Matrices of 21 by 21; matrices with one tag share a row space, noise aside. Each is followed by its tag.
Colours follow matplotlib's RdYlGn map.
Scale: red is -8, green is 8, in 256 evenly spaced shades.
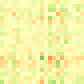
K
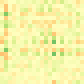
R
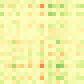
K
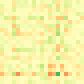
K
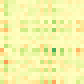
R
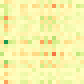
R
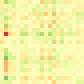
R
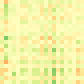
R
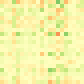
K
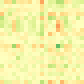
K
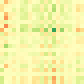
R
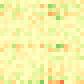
K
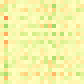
R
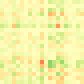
K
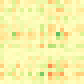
K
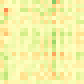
R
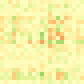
K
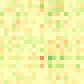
K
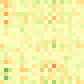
R
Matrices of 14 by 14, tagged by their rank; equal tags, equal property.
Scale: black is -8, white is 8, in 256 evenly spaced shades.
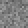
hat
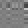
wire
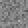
hat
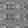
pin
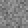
hat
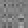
pin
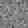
hat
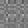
pin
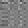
pin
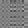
wire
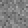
hat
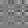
wire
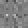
pin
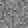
hat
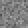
hat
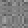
pin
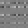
wire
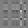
wire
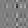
wire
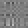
pin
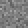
hat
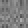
pin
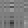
wire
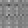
pin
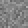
hat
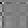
wire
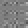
pin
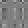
wire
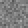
hat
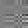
wire
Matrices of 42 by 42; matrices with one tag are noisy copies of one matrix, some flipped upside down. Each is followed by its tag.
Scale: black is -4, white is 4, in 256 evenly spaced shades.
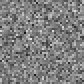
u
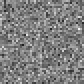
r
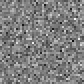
u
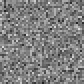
r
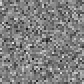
u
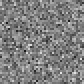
u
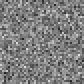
r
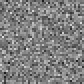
r
